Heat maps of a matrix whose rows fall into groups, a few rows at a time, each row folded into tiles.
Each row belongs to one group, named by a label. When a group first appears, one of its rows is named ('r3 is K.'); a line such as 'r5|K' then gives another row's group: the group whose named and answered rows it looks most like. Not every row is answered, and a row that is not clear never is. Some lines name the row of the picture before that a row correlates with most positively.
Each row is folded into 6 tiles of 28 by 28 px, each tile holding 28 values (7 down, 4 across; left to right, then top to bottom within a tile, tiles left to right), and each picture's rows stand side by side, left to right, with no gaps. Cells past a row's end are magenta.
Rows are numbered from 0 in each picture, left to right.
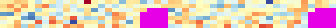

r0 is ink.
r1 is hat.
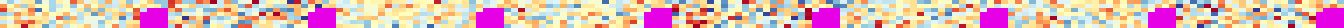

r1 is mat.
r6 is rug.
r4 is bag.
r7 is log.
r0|bag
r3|hat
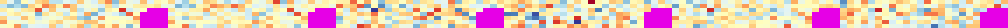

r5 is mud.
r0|log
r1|log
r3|ink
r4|log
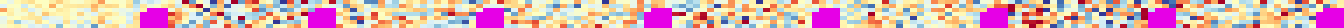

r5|rug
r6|bag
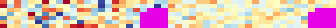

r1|mat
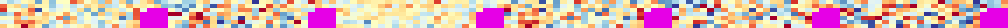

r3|bag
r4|log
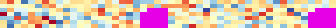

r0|rug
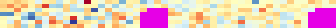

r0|ink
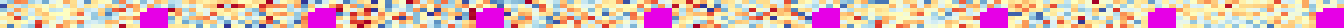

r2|bag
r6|ink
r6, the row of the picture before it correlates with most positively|0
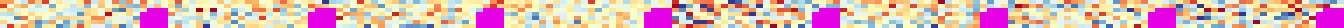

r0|mat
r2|mud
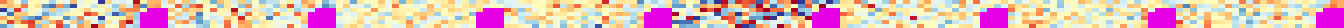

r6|bag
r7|rug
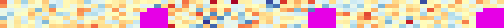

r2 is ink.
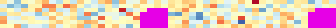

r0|log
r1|ink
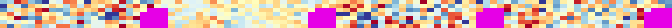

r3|bag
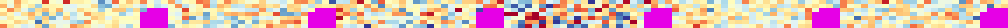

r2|mud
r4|bag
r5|mat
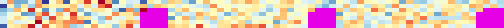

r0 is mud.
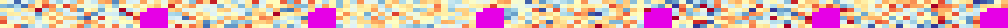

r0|log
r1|mat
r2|mud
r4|log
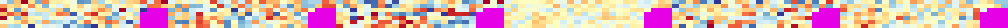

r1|rug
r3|rug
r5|bag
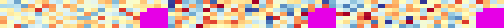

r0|log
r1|mud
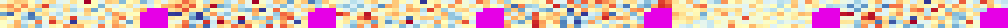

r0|ink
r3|rug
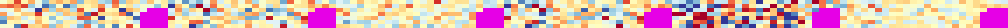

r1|log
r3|log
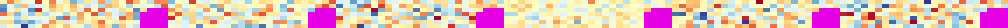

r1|mud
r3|ink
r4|ink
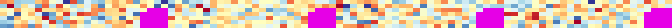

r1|log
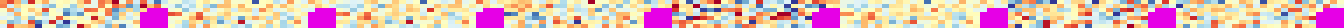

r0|mat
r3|ink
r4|mat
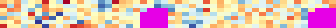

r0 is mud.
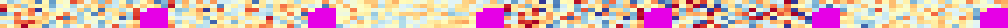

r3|bag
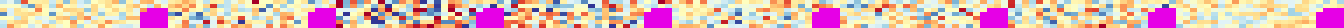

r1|ink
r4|mat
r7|hat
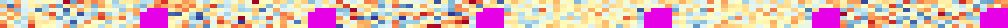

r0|rug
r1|ink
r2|hat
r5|rug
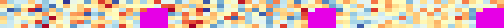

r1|bag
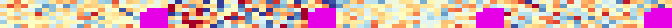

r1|bag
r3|rug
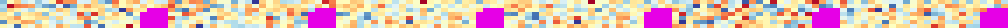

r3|ink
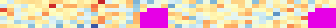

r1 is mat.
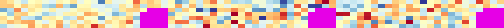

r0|hat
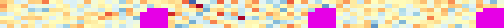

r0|mat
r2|mat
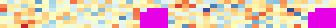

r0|bag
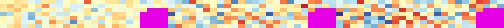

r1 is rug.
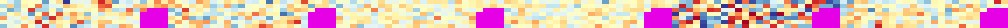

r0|mud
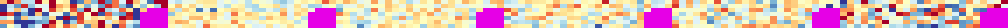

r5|mud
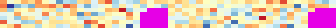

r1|mat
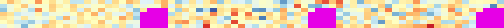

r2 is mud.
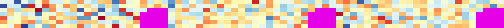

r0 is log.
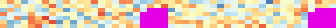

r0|rug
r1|hat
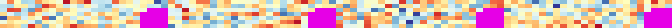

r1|hat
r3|hat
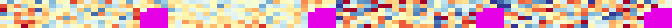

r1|hat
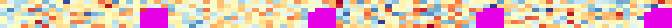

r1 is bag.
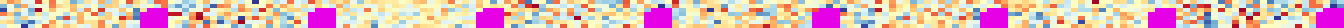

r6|ink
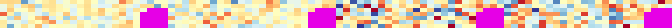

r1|mud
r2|log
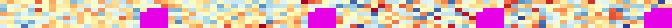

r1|hat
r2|log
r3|mat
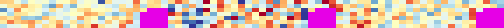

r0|hat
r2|bag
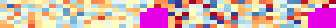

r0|rug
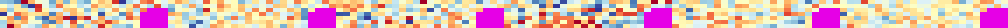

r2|ink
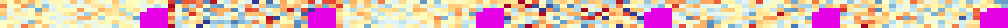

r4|mat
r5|bag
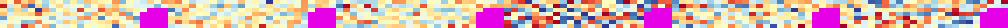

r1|hat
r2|log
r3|rug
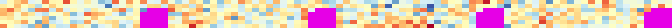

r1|bag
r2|hat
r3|mud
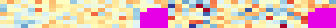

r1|log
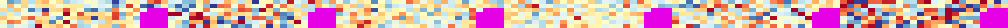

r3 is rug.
